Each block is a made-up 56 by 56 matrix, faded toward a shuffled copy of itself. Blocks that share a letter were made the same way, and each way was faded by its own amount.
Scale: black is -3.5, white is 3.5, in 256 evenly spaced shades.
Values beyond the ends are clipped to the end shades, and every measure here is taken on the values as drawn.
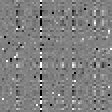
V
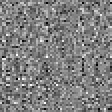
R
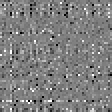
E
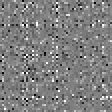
E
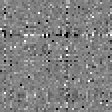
E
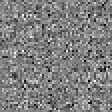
R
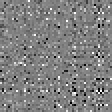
E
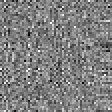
R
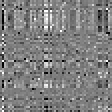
V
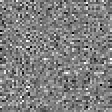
R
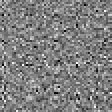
R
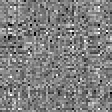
R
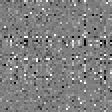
E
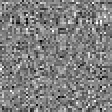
R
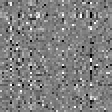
E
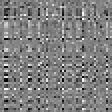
V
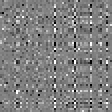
V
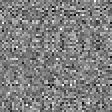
R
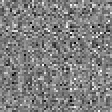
R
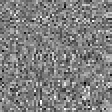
R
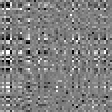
V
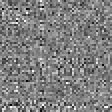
R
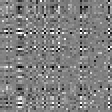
V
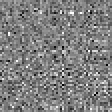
R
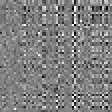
V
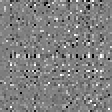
E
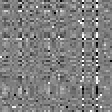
V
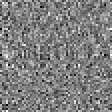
R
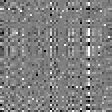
V
